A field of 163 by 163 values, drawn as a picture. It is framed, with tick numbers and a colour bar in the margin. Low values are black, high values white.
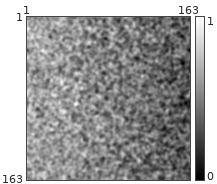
There are no regular stripes. The histogram is bell-shaped. There is an overall slope up to the left. There are no lone odd cells.
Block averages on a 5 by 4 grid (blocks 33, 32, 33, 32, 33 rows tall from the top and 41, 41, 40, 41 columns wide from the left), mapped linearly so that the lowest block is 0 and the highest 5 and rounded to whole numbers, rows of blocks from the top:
5 3 2 0 | 5 3 2 0 | 5 3 2 0 | 5 4 2 0 | 5 3 2 0
